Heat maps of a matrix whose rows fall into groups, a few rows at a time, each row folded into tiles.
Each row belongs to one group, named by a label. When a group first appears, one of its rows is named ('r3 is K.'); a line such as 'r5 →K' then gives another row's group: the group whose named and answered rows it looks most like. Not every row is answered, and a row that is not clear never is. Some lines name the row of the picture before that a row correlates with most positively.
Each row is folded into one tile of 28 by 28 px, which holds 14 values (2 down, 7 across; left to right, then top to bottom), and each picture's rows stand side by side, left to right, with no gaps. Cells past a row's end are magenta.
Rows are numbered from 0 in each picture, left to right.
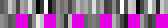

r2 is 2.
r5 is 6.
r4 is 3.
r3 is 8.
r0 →6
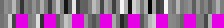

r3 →6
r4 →6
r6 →3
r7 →2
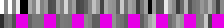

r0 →8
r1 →8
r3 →6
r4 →3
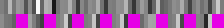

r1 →3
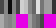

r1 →3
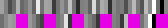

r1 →3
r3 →3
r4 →2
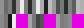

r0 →2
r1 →6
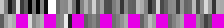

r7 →6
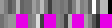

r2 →2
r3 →3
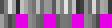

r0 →6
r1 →3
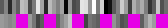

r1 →6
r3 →8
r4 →6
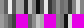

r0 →3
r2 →2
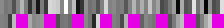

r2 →8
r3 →2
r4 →2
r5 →8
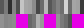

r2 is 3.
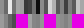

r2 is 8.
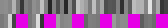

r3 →8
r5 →8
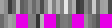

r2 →8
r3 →3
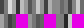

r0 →6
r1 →6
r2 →2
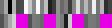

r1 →8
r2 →2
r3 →8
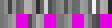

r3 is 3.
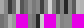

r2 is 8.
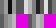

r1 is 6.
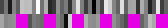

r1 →8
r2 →2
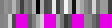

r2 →6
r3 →3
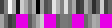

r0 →6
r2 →8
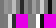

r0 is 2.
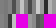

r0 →2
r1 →6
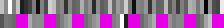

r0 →8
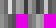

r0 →3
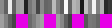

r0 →3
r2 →3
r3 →8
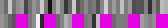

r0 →3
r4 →8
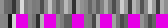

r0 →2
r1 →2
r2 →6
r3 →2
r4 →6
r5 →6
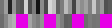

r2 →6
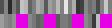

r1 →6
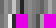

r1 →2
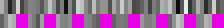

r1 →2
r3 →3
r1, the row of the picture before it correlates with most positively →1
